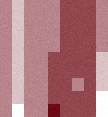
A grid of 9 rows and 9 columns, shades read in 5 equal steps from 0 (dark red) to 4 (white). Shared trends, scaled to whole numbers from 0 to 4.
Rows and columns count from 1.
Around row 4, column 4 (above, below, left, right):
2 2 2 2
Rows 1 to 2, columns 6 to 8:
1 1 1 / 1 1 1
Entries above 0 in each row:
9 9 9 9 9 9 9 9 8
